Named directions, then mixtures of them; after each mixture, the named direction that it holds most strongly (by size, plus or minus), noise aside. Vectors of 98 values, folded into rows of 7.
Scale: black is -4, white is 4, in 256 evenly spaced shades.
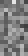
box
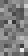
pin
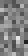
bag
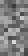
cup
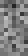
cup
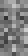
cup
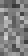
bag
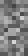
cup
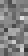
cup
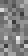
bag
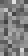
box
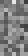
box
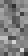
cup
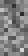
cup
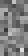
box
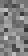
bag
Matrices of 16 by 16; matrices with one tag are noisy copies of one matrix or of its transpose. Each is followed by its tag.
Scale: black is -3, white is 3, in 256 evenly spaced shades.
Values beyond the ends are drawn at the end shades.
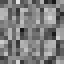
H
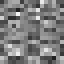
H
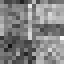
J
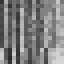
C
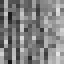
C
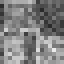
J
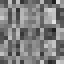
H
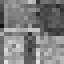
J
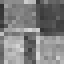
J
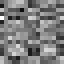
H
